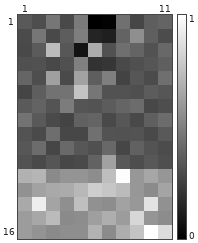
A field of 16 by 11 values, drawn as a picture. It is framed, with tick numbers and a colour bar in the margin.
Calmest part: middle right. Odd patch: rougher, in the top middle. Seam: horizontal, 70% of the way down, the bottom part higher. Roughest part: top middle.
